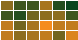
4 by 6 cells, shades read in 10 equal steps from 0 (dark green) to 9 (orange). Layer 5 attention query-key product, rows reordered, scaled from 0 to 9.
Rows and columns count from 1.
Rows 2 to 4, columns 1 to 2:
2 1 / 7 4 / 7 5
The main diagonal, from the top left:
5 1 6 7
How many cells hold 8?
1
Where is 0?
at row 1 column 6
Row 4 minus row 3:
0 1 0 -2 -3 1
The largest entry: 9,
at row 3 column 4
